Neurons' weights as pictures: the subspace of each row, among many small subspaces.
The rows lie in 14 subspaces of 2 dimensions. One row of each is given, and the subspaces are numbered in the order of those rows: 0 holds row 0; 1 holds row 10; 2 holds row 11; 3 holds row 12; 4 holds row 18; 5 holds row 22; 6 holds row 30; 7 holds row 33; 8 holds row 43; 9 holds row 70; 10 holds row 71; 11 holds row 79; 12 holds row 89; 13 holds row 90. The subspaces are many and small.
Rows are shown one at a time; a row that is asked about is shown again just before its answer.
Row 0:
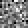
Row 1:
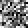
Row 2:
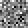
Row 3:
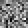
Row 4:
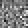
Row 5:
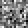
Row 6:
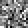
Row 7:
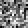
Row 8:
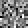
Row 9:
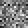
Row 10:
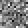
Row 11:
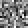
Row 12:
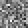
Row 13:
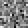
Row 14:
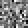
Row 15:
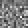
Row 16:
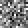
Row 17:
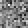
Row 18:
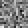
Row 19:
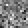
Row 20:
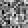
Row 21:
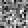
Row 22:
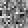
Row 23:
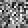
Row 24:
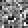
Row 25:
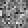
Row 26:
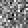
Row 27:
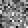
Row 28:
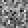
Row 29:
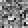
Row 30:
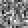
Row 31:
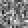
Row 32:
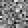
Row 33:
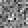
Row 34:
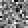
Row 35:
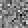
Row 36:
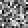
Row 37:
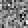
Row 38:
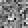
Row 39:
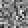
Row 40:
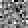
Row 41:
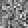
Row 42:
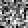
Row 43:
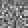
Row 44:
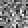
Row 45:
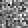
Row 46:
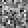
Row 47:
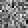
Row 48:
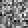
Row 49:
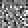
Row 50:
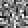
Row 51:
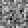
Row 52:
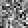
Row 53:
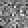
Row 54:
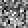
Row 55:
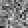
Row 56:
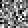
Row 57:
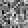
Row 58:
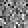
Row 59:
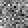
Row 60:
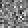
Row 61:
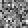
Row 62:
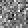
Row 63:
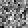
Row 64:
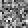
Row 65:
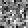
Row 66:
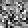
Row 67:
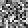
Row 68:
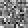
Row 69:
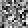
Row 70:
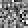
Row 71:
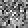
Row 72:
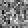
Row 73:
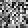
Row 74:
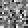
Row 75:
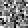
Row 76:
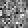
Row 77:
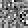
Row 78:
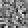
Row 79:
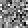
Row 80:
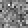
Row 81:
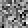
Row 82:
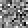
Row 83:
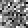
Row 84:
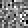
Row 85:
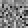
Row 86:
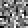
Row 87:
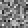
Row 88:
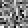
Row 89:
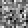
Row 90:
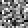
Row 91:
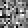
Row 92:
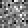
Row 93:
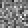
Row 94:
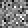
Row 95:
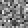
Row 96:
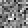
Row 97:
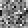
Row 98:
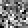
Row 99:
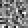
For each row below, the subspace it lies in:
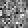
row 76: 5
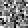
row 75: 2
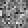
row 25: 5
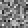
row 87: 13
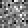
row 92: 0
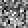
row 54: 10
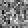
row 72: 6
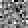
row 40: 0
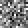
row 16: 11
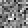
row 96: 7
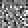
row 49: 8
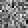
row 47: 10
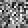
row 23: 10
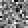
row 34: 0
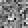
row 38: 7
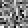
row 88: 4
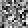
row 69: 11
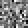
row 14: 9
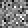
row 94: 2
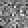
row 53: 9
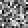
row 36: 13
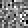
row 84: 9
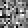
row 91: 5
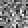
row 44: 9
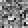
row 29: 7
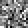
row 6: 1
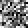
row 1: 1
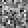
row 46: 10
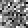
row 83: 1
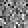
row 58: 8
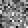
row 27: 3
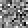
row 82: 11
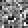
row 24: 7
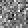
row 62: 7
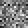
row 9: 0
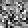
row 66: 3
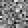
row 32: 0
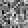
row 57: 6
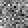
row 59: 0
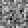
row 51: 12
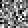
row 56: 4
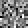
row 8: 8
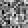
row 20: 6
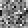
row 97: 5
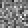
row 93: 2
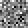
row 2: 4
